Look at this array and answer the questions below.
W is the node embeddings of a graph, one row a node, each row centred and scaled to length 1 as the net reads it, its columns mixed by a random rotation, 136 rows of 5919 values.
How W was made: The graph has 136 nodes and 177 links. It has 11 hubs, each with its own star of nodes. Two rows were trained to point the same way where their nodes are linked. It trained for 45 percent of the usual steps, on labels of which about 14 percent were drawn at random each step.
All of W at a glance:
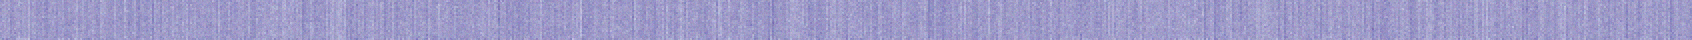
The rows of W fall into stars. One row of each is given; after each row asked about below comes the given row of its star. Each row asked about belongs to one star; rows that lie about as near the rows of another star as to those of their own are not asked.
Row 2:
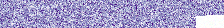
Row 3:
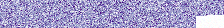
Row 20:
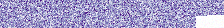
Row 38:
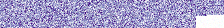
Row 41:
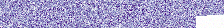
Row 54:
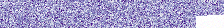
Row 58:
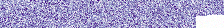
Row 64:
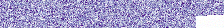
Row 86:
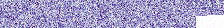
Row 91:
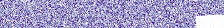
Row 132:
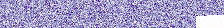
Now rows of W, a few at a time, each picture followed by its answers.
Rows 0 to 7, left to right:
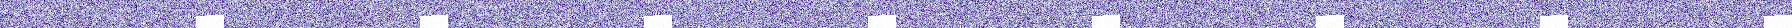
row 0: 2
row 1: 3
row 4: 3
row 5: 20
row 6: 41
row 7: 38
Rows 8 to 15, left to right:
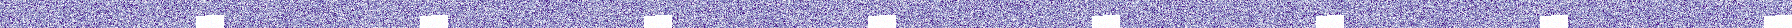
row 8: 132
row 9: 54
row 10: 54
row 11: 91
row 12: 54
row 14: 91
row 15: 3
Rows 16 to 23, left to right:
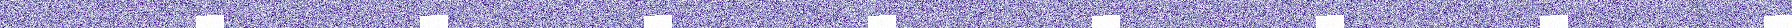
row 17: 86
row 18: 86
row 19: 3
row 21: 64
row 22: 2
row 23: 58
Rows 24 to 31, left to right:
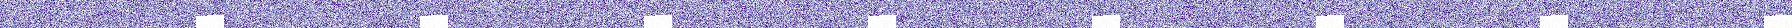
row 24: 132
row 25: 2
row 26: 91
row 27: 41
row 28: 41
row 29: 64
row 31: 3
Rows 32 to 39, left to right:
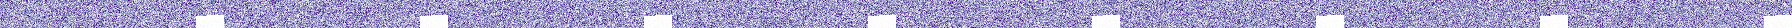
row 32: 38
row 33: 2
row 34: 3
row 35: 91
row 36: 132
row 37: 3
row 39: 64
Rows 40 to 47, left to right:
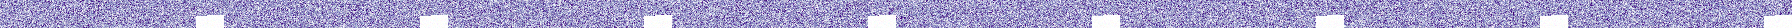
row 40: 54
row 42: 64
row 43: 54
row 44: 58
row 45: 20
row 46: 41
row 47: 2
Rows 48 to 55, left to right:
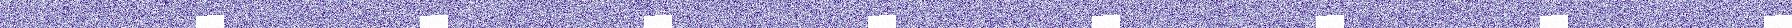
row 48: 64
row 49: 132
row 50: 38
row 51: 20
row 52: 91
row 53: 64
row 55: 3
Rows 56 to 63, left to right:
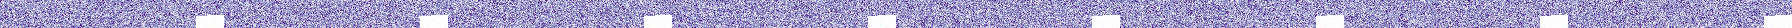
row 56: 91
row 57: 132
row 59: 2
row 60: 54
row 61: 132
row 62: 41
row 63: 3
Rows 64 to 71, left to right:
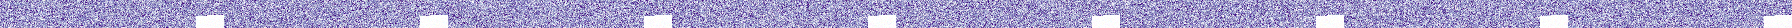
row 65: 2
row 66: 41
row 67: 2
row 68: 64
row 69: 3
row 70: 2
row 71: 64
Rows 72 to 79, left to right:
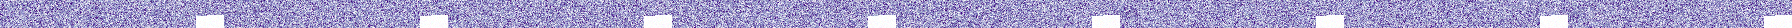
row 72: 3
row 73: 20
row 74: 86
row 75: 20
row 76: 86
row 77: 86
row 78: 54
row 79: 86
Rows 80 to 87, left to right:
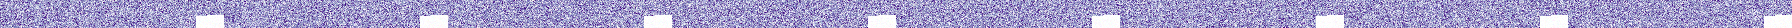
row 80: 41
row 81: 86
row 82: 132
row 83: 2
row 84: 58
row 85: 64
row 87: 58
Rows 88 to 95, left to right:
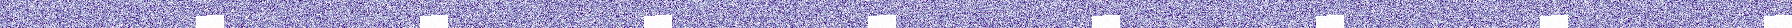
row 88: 2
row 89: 20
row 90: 54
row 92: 58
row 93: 38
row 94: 54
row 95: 58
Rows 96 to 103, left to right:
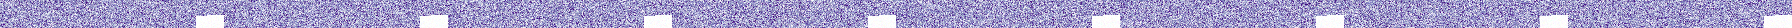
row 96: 20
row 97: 86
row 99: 86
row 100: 3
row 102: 91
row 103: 91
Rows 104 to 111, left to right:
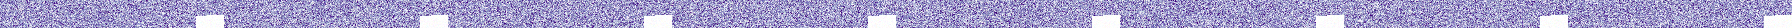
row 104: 132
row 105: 54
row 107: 41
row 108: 41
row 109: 41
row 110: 2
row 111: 58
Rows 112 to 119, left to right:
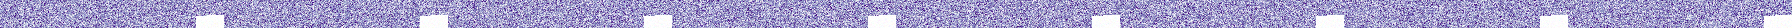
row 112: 132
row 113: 38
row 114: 20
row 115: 38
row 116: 20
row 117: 2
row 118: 38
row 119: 91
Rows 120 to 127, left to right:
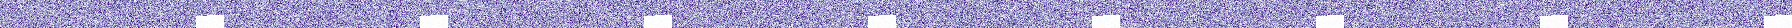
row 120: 54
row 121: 132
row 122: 41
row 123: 3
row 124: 91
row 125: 64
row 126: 86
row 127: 3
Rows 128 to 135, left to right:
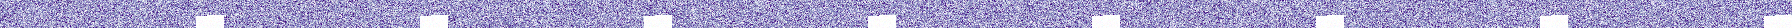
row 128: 86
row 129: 54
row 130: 41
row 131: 86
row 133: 20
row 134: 54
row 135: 91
